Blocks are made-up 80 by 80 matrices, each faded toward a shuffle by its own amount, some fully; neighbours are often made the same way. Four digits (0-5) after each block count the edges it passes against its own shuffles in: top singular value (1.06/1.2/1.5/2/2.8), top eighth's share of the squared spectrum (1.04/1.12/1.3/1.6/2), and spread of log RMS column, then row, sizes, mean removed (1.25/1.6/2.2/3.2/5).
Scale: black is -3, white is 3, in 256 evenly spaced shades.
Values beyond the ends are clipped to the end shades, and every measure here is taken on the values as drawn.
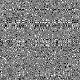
4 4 1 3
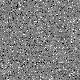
1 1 0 0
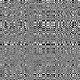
5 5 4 4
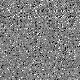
3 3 1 2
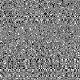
4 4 2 3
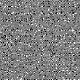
4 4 2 3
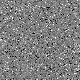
2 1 0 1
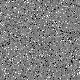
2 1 0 0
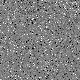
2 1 0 0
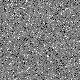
0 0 0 0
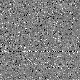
3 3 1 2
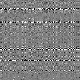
5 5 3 4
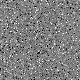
0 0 0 0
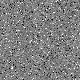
0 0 0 0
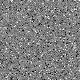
2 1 0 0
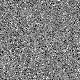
2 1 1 0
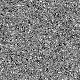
0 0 0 0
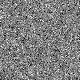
0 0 0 0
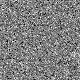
0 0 0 0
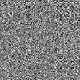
4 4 2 2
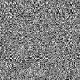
4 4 2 2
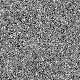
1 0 0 0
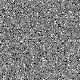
2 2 0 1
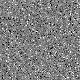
2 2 0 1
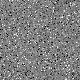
2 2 0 0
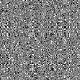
4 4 2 2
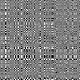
5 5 4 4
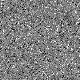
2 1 0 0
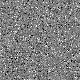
0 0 0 1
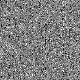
1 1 2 0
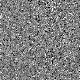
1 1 2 0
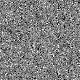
0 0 1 0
